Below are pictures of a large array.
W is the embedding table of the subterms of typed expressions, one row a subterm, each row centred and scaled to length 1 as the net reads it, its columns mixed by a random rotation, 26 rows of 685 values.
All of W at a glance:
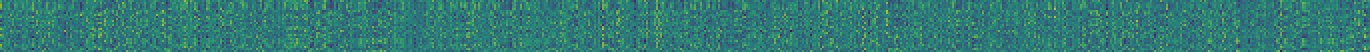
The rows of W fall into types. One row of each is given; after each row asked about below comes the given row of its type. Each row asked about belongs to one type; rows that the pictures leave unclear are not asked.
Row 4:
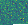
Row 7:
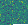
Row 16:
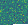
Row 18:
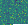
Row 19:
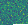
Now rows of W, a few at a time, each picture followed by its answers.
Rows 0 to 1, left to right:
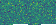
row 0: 7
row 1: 4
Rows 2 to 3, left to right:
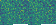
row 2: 4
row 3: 4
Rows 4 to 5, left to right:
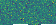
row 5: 16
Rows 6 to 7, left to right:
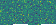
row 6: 16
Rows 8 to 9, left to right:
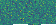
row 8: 4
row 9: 7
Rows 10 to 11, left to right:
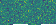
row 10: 16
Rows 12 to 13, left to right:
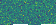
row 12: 16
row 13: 19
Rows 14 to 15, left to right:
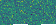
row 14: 18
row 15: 7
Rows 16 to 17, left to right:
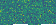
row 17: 18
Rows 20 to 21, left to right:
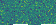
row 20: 19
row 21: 19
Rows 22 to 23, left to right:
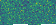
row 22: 4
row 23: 7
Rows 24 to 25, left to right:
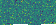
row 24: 18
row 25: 19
